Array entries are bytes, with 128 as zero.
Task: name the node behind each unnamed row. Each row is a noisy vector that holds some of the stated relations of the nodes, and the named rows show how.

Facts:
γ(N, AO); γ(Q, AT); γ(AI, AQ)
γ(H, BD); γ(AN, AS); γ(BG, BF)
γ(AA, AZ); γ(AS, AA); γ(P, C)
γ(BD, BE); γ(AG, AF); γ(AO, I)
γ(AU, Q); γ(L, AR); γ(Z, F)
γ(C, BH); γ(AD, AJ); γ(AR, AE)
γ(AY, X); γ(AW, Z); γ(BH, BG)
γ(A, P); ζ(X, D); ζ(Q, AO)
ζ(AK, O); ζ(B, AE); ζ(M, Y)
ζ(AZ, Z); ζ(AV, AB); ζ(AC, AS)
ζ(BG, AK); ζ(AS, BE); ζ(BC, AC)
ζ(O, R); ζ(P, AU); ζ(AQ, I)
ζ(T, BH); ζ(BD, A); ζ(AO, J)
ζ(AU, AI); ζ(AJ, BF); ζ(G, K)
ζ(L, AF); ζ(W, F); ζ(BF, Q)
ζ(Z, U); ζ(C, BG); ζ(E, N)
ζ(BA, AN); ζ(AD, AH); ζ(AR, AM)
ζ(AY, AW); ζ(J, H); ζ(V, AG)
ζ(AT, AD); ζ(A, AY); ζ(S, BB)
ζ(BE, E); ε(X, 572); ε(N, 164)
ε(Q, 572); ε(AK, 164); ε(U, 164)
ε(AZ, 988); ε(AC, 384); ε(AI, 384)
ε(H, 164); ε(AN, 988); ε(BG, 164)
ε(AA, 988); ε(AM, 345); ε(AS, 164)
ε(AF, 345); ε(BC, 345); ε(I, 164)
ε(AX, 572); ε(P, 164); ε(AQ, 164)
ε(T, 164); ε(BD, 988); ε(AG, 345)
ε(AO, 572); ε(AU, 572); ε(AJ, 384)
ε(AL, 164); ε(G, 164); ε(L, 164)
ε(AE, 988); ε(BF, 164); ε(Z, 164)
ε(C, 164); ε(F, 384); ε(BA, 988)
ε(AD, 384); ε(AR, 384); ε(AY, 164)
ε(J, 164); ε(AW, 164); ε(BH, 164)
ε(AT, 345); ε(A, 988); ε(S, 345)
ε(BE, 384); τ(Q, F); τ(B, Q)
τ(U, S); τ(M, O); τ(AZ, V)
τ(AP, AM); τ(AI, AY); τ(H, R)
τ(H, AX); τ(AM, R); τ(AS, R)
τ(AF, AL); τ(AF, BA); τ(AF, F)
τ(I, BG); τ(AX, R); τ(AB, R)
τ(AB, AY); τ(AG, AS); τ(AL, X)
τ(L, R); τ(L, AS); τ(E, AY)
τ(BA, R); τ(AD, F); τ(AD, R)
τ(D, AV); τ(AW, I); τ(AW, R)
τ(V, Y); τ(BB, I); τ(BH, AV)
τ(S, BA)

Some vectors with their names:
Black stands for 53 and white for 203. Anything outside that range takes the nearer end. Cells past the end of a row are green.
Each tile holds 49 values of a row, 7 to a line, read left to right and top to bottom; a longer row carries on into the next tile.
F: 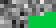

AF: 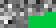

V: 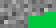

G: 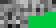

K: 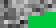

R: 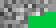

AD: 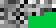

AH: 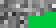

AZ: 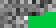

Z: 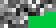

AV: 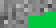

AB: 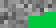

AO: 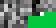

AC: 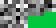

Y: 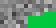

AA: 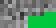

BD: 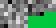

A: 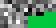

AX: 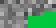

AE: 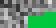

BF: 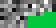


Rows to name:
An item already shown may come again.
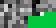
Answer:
AO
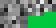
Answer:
AR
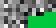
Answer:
AY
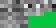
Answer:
AJ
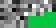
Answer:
BF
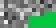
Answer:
D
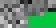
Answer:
S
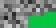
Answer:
BB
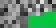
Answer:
AR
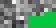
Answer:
W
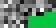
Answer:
AY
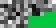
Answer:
AU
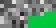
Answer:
F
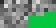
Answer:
N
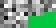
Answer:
E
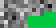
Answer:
D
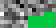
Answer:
X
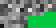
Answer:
AM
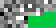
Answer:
O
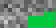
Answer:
AG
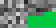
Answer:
BC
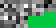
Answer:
AS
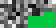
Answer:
AU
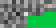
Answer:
P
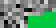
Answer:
AK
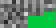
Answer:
P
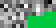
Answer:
BE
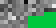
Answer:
AT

